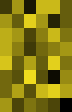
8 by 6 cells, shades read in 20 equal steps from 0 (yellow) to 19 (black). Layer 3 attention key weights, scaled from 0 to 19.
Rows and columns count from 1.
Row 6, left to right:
10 12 0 12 18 7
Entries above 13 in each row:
2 1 0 1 0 1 0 1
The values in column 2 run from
5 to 13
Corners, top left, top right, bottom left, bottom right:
14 11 6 19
